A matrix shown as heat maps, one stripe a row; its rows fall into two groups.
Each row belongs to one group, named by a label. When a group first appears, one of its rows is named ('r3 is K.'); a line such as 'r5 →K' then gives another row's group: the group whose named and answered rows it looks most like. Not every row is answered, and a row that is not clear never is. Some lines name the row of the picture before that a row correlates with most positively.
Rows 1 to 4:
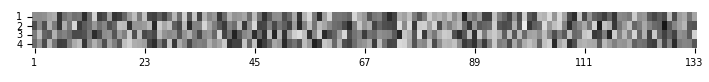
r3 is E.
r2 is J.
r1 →J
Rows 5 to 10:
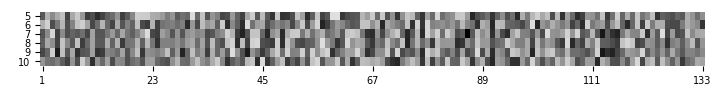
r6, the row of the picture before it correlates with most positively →2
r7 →E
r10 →J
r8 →E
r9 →E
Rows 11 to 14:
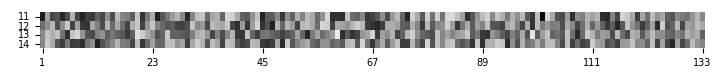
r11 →E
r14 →E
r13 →J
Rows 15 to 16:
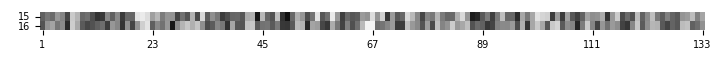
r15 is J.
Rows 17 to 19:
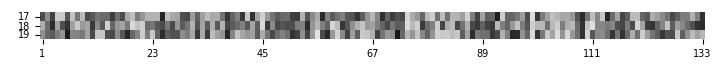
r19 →J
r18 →J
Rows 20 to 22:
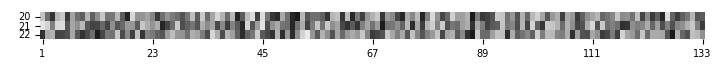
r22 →E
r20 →J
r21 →J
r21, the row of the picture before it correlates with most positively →17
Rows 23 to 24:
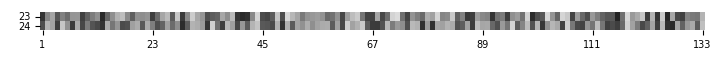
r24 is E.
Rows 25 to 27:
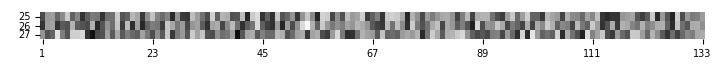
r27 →J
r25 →E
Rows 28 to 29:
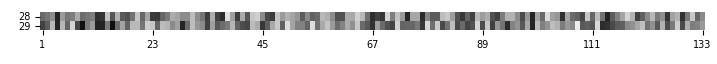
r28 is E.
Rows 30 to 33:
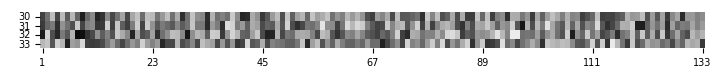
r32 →E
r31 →E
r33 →J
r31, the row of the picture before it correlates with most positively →28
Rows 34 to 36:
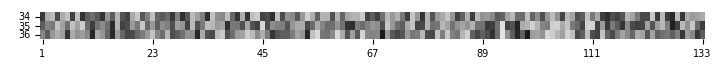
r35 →J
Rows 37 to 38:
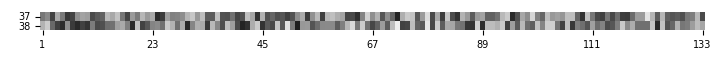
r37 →J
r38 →E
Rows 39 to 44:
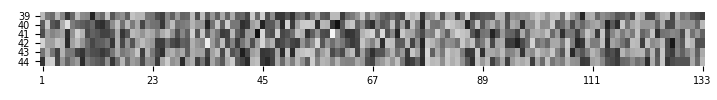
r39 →J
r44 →E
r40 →E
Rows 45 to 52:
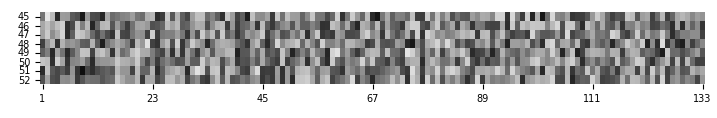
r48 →E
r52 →E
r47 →J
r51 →E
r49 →J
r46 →J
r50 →J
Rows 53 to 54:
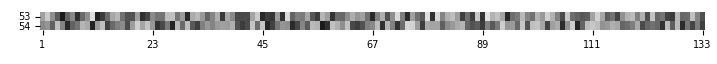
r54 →J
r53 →E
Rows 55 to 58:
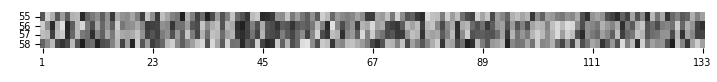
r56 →J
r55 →E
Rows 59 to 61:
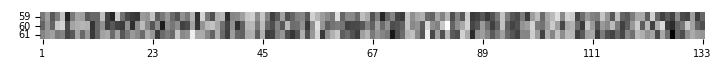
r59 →J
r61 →J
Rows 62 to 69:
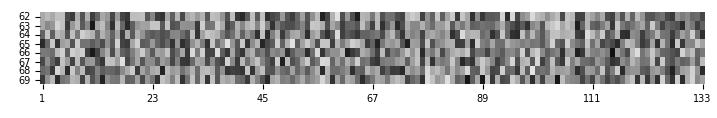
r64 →J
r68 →J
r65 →E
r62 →J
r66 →J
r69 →E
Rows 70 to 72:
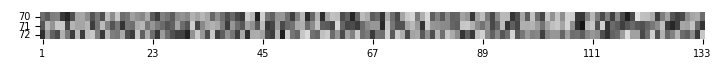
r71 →J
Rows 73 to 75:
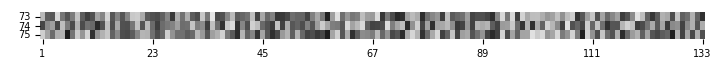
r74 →E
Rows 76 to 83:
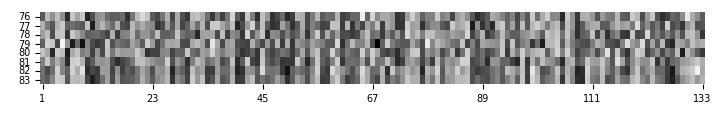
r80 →J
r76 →J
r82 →J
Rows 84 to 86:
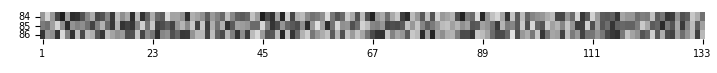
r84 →E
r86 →E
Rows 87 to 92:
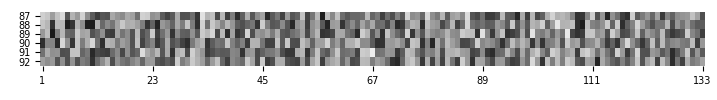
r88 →J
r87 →J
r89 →J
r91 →J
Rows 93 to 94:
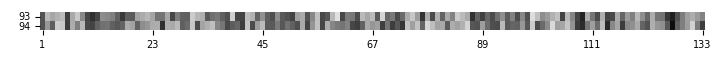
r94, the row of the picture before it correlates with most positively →87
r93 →J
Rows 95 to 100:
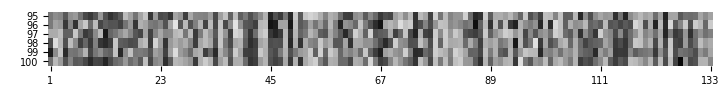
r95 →E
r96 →E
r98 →E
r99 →E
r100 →E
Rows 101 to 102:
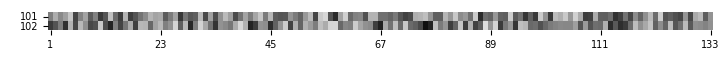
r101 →J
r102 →E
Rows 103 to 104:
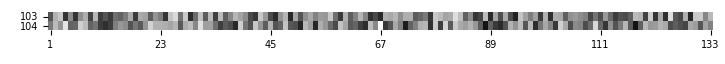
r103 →E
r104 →J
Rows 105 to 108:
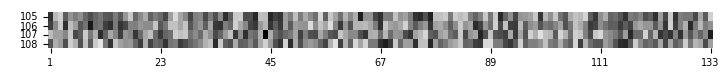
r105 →E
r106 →E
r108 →E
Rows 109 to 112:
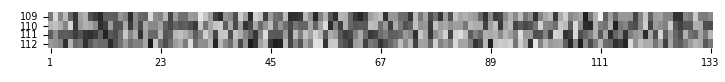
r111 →E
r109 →J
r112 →E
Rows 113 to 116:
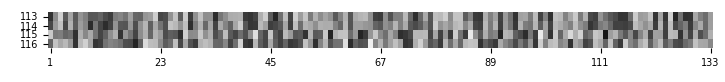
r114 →E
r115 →J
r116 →J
